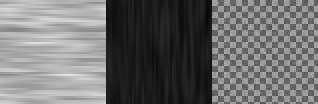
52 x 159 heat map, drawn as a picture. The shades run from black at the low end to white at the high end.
The table splits into one row of 3 panels. Panel 1,1: high, streaked across. Panel 1,2: very low, streaked downward, faint in contrast. Panel 1,3: middling, checkered, strong in contrast.
